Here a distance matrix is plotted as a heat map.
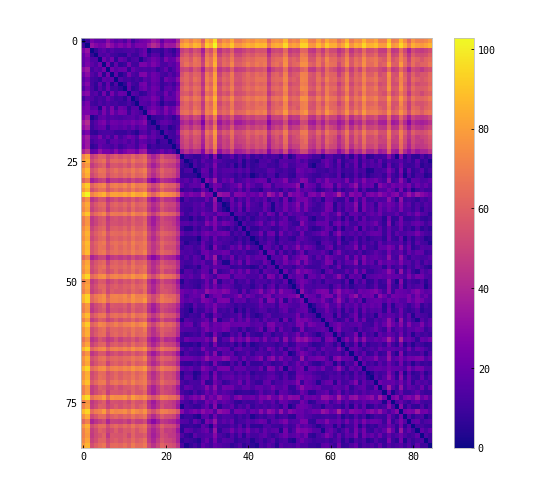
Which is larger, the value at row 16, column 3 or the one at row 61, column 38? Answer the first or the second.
the second
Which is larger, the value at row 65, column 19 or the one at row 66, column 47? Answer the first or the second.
the first
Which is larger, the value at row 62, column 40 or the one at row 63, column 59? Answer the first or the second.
the first
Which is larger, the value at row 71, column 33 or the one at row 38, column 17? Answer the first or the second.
the second
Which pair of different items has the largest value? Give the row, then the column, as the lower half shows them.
32, 1
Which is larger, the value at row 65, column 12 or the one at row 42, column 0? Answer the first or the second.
the second
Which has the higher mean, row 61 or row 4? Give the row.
4
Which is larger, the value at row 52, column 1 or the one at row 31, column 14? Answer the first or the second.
the first
